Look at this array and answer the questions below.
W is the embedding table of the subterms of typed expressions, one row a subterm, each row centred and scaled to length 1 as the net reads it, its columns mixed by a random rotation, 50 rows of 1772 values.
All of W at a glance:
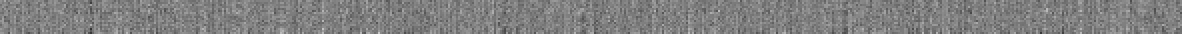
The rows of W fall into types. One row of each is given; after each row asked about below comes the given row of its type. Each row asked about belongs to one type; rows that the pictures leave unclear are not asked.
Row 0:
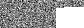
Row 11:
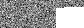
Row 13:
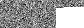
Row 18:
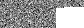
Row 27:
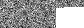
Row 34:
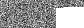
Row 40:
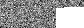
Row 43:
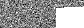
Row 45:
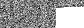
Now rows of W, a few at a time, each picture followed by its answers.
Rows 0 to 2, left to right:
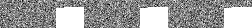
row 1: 13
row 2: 27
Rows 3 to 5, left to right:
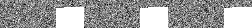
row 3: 13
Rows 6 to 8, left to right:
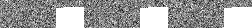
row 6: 27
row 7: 18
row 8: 27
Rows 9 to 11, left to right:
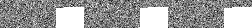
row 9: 13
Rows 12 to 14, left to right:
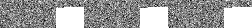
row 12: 0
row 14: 0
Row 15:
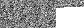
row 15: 45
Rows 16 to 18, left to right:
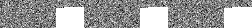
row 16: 43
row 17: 18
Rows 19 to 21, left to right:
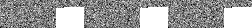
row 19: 40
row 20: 0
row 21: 43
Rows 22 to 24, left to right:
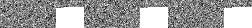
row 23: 45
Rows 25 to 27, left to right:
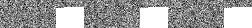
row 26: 45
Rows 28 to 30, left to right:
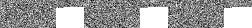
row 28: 34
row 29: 11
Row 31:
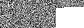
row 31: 43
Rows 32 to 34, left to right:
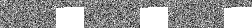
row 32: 11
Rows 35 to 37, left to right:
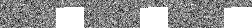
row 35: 45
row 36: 18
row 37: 27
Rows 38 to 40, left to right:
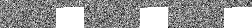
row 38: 27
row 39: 45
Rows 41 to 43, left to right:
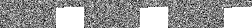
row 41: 0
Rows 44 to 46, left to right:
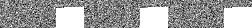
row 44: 43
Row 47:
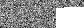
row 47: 40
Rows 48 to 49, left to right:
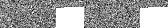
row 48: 43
